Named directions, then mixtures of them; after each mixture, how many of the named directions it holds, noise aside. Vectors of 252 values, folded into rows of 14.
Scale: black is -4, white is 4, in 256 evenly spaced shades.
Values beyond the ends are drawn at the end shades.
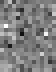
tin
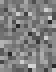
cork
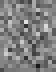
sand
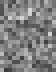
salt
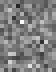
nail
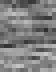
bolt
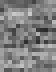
three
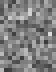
one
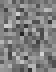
three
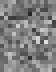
three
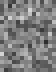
one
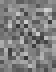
two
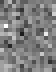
one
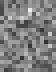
one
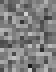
three
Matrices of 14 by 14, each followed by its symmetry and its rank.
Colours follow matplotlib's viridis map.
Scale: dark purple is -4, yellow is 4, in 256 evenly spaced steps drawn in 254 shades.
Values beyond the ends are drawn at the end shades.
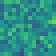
antisymmetric, full rank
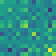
symmetric, rank three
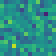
antisymmetric, full rank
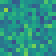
neither, full rank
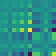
symmetric, rank one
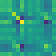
symmetric, rank three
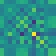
symmetric, rank three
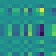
neither, rank one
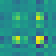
symmetric, rank one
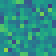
antisymmetric, full rank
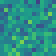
neither, full rank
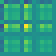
symmetric, rank one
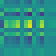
neither, rank one
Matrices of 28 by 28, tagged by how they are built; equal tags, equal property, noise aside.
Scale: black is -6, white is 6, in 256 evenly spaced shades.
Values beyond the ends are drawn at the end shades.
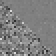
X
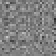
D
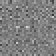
D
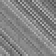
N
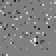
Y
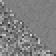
X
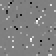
Y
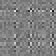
D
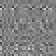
D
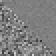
X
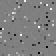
Y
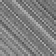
N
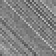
N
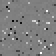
Y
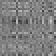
D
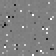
Y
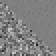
X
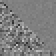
X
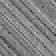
N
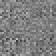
D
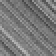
N
